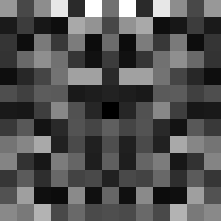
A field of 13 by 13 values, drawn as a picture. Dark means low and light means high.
No overall slope runs across the table. The top middle is the ninth with the highest average. The top middle is the roughest part. On average the colour sits 30% of the way up the scale. The left and right halves mirror each other.
